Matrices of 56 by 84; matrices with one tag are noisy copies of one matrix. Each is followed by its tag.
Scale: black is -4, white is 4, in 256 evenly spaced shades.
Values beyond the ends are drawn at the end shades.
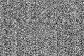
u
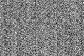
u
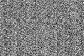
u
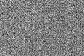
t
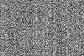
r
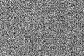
t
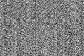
u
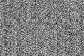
u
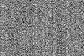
r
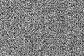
t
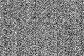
u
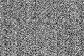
u
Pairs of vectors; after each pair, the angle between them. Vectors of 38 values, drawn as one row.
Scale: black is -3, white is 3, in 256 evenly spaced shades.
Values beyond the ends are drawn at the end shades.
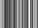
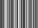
partly opposed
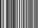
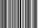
partly opposed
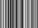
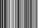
partly opposed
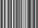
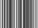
orthogonal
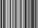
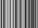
nearly parallel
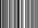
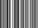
partly aligned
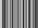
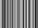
nearly parallel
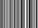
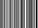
nearly parallel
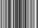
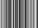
nearly parallel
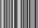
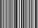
partly aligned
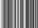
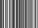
partly opposed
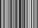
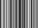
nearly parallel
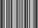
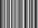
partly aligned
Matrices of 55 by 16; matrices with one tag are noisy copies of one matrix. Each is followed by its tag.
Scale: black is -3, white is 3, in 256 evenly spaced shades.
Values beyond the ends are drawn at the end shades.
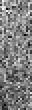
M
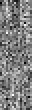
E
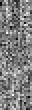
E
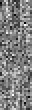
E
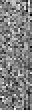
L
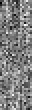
E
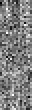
E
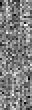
E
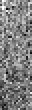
M
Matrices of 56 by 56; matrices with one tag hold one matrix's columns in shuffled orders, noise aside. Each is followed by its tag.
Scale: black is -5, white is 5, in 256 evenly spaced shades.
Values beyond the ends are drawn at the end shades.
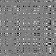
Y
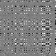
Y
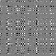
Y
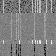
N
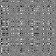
Y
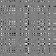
Y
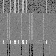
N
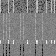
N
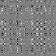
Y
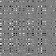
Y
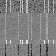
N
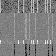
N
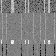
N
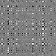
Y
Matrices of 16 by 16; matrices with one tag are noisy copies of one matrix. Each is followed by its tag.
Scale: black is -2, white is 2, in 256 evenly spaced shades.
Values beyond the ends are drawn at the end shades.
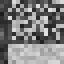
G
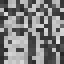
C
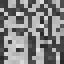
C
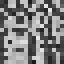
C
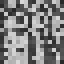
C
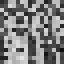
C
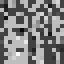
C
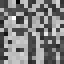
C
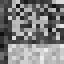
G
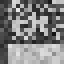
G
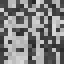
C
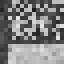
G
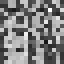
C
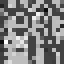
C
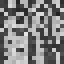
C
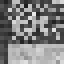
G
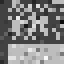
G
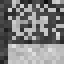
G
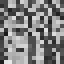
C
